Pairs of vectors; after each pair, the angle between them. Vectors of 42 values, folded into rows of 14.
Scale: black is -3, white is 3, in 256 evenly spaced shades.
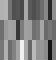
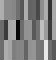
partly aligned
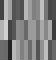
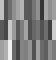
nearly opposite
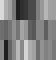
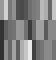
partly aligned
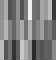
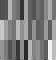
orthogonal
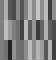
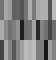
partly aligned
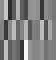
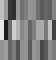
partly aligned
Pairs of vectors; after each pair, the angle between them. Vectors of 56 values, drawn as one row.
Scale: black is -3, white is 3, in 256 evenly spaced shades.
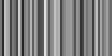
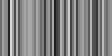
partly opposed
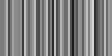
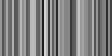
partly aligned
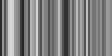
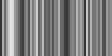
nearly parallel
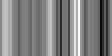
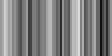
nearly parallel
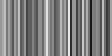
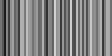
nearly opposite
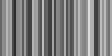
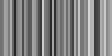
nearly parallel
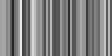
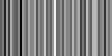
partly opposed
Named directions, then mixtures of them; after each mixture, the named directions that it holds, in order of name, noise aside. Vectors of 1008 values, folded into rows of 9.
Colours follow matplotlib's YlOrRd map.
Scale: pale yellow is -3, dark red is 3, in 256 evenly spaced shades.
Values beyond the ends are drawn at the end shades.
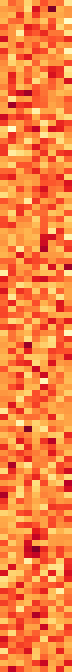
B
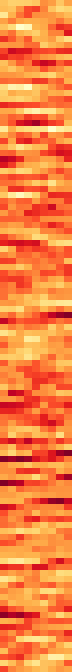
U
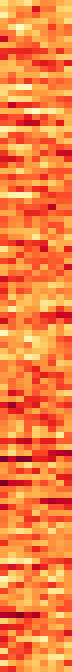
B, U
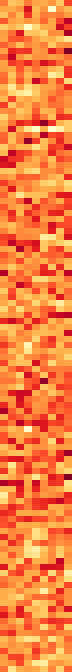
B, U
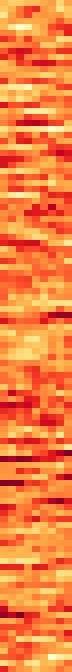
U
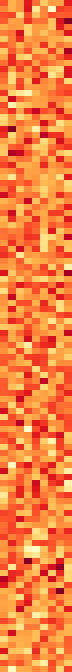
B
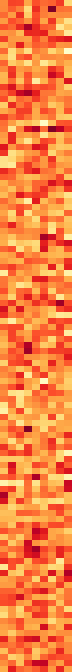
B, U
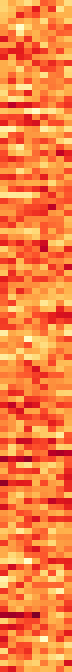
B, U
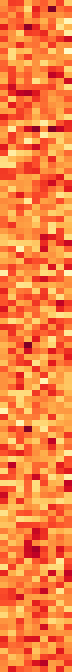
B, U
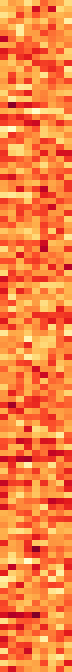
B, U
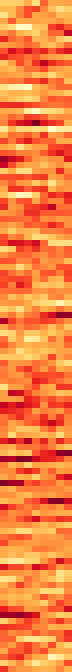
U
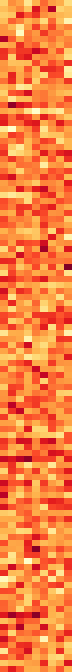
B, U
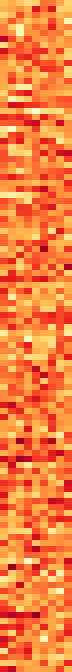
B, U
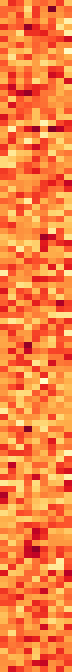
B, U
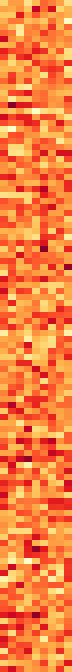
B, U
